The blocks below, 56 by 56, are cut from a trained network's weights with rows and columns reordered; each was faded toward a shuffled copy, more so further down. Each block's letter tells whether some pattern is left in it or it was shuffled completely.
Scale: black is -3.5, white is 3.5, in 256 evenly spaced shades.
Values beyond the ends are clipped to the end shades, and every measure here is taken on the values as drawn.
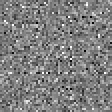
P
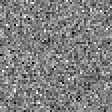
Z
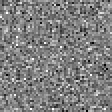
P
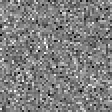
Z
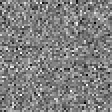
P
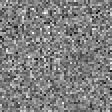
P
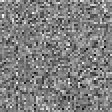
P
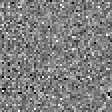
P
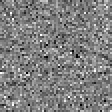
P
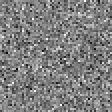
Z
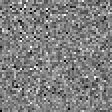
P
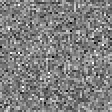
Z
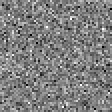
Z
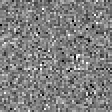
P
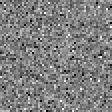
Z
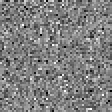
P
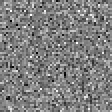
Z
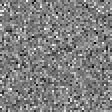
Z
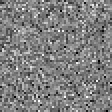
P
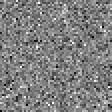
P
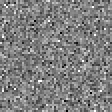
Z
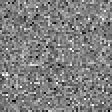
P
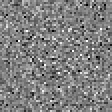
P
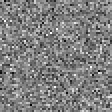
Z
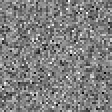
Z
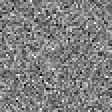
Z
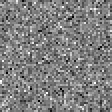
Z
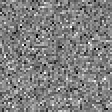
Z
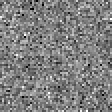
Z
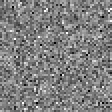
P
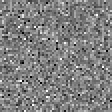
P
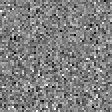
P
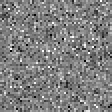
Z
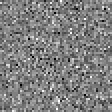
P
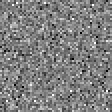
Z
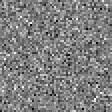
Z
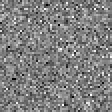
P
